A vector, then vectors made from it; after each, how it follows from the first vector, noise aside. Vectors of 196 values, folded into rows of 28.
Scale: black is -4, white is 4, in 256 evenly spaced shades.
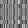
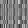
copied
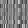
copied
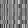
copied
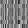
negated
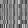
copied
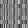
copied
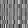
copied
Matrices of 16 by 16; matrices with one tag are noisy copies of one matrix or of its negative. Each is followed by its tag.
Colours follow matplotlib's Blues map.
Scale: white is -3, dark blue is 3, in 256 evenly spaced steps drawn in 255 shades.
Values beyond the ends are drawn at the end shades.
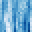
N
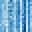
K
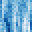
N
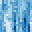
N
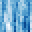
N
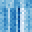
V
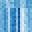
V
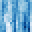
N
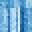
V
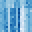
V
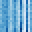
K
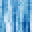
N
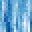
N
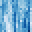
N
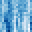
N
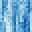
N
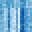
V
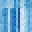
V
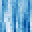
N
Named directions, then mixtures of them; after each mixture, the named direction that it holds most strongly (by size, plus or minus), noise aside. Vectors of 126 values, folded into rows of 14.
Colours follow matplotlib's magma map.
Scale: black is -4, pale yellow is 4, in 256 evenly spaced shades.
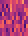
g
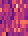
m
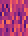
g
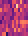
m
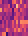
m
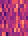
m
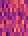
g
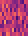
g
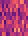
g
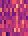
m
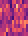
m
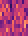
g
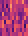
g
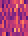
m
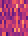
m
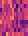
m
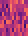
g
